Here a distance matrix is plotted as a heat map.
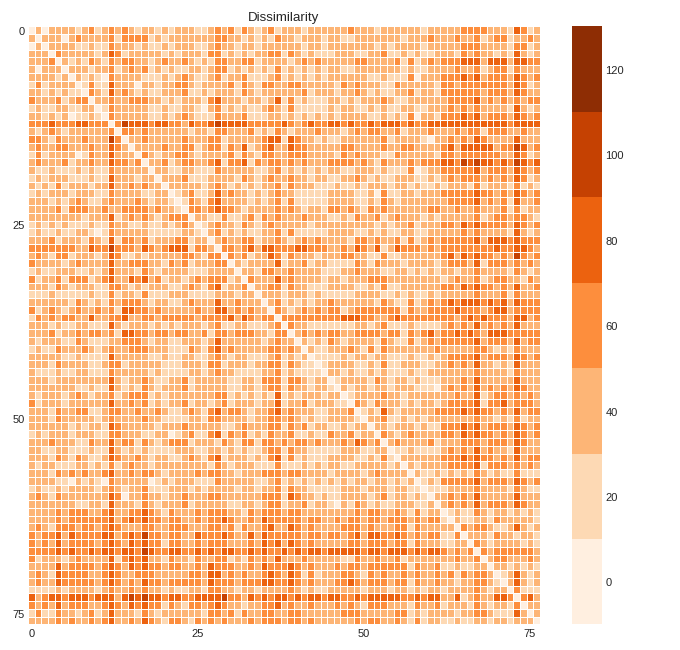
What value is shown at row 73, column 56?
60
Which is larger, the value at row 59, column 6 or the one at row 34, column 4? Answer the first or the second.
the first
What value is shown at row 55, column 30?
40
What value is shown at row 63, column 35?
80
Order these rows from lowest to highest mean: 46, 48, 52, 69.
46, 52, 48, 69
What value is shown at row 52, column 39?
60
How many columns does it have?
77
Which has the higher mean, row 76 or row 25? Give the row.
76
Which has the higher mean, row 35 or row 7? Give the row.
35
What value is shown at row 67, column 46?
80
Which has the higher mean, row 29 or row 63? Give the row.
63
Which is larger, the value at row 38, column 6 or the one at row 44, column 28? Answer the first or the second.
the second
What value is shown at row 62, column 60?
40
